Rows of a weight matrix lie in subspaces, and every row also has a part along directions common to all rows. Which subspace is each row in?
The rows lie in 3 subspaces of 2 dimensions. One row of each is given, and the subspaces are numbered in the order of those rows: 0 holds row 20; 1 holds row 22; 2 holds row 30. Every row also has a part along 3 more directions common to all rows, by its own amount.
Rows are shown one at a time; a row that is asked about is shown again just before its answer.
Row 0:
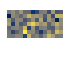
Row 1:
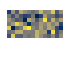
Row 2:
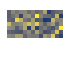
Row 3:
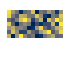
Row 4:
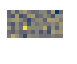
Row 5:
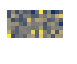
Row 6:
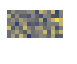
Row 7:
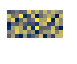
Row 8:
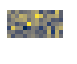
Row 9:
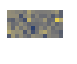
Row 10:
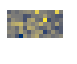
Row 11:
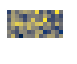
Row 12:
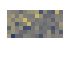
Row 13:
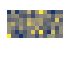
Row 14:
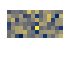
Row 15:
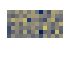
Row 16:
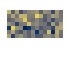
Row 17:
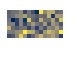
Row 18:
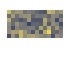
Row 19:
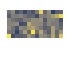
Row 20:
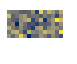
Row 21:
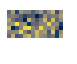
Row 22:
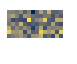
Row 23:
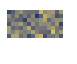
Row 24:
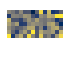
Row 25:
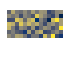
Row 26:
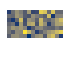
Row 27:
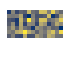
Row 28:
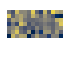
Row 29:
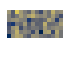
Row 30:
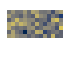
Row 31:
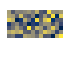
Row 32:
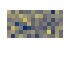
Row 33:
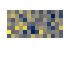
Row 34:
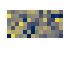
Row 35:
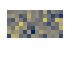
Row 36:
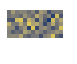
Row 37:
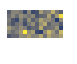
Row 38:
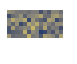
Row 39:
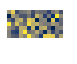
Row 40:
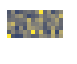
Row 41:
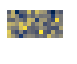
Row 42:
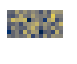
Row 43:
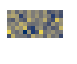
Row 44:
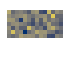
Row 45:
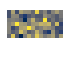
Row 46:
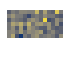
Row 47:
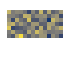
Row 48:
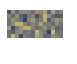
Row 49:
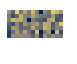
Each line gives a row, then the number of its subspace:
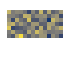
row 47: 2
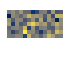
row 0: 2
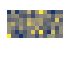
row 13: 1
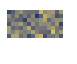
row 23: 0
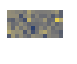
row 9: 1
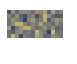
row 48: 0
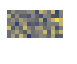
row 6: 0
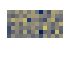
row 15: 1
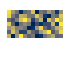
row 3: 0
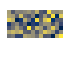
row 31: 2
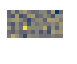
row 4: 0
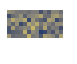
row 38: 1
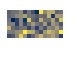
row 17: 2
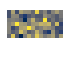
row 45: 0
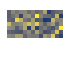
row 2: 2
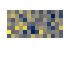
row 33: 1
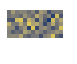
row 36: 2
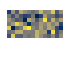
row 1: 0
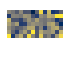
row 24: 1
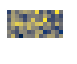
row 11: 0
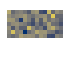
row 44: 2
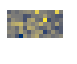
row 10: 0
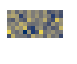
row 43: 1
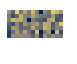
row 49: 1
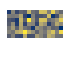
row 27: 2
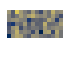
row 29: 1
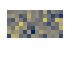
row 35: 1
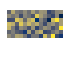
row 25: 2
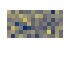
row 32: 0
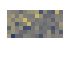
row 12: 0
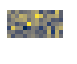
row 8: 0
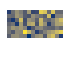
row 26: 2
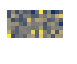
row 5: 1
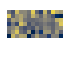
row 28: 1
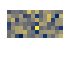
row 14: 2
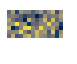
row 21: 0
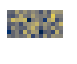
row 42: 1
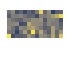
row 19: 1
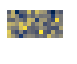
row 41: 1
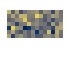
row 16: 0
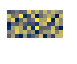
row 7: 2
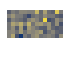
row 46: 0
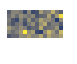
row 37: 2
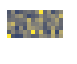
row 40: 1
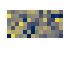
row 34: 1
